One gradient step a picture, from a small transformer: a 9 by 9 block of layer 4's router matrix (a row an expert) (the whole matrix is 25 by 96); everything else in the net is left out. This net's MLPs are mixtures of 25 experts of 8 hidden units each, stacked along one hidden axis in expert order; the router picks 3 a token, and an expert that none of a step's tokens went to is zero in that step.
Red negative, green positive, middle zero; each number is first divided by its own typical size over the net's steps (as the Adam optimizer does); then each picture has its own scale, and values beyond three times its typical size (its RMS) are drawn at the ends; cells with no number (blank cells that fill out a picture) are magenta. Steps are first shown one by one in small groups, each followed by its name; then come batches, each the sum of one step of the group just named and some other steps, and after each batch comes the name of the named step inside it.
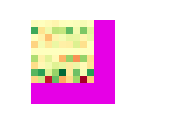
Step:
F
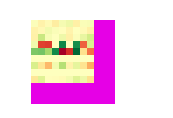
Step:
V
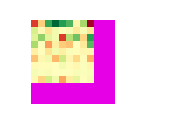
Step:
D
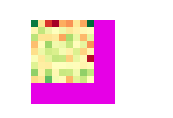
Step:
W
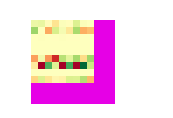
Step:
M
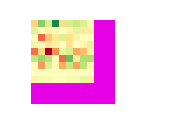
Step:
M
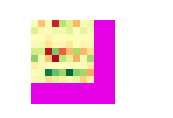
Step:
F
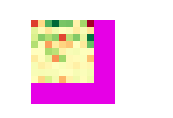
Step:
D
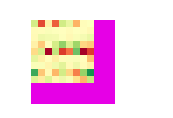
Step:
V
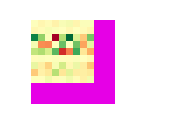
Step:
V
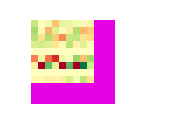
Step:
M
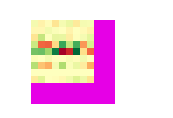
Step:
V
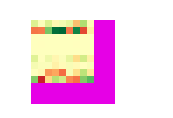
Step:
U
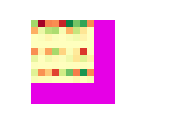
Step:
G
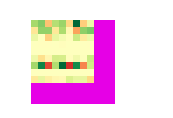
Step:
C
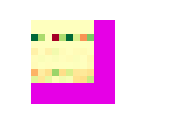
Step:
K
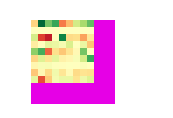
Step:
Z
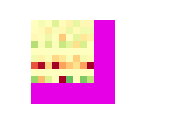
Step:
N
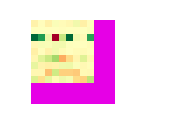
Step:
K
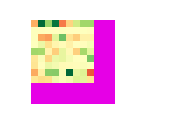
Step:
Z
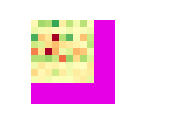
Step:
K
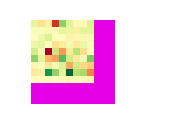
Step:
C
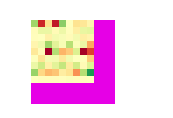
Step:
C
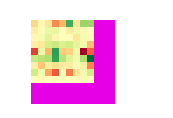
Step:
G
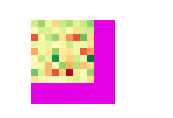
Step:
C
